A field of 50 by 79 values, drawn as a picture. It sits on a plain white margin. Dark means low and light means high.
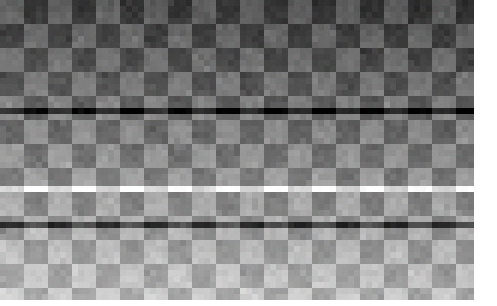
Histogram: bell-shaped. Odd lines: rows 19, 32 and 38. Slope: up to the bottom.
